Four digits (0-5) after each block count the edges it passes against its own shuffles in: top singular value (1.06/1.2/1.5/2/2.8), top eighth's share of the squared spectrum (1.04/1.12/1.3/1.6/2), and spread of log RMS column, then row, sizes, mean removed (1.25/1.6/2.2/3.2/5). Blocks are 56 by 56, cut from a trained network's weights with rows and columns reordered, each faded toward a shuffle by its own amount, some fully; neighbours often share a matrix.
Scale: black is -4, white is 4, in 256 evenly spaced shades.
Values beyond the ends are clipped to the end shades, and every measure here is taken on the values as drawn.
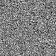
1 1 0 0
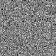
3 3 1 1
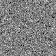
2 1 0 0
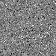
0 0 0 0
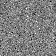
0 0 0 0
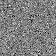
0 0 0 0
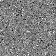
0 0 0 0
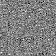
3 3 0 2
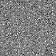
3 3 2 1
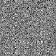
3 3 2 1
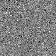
2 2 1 0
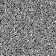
2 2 0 0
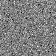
0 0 0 0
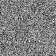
2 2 0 0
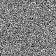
0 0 0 0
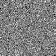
2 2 1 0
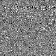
3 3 1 2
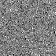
0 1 0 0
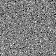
1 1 0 0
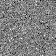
2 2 0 0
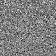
2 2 0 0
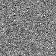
2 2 0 0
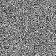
2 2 0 0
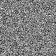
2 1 0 0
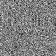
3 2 0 0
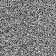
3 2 0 0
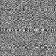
4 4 1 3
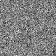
2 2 0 0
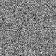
3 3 1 1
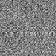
4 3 0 2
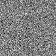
2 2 0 0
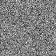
1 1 0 0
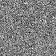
2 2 0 0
